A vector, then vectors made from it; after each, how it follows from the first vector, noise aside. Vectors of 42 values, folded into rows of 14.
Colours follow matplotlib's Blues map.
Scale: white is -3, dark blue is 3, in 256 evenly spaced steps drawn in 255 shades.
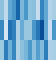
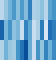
wrapped around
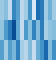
wrapped around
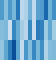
wrapped around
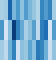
reversed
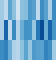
sign-scrambled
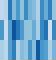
reversed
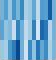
wrapped around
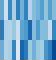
wrapped around
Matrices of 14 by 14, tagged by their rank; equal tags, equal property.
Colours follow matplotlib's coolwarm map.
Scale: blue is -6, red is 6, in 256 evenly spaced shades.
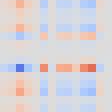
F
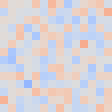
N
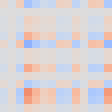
F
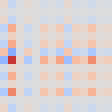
F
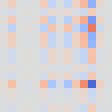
F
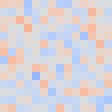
N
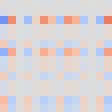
F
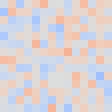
N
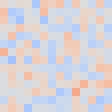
N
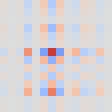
F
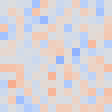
N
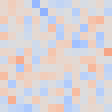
N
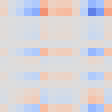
F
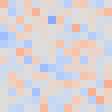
N
